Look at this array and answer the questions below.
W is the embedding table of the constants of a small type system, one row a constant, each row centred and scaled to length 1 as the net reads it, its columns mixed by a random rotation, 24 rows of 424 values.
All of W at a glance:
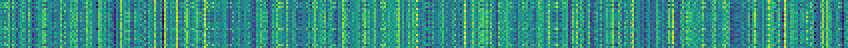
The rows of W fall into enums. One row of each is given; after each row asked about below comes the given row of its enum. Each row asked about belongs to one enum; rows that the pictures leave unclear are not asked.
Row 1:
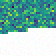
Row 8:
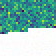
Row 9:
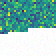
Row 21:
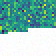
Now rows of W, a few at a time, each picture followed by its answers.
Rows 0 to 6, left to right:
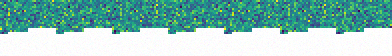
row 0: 9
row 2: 21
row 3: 1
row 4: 9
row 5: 21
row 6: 8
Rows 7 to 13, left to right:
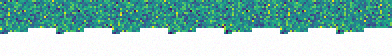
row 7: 9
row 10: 8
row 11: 21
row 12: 9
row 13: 21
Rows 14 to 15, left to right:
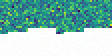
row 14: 1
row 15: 8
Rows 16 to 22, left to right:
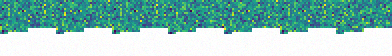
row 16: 21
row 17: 9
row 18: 21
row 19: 8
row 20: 9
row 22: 1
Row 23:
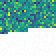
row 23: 9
